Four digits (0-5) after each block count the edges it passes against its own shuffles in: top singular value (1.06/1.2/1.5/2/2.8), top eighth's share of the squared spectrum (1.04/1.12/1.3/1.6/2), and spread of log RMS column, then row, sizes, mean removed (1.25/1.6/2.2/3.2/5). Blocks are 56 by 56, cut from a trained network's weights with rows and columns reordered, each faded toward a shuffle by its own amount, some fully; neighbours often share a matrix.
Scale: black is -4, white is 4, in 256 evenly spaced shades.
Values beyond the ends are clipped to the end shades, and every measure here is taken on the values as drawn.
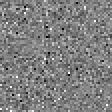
1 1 0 0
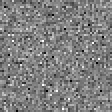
2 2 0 0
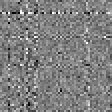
4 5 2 2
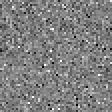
0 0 0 0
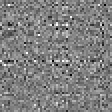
4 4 2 2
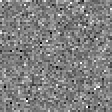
2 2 0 0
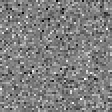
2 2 0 0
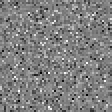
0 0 0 0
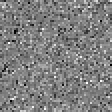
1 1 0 0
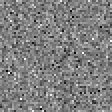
1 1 0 0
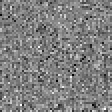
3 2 0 1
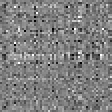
3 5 2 3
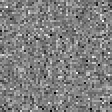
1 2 0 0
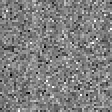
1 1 0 0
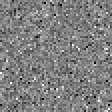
1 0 0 0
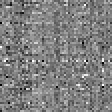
3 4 2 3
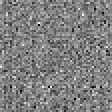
3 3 0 2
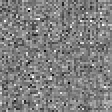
2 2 0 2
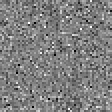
1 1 0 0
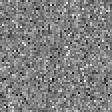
1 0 0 0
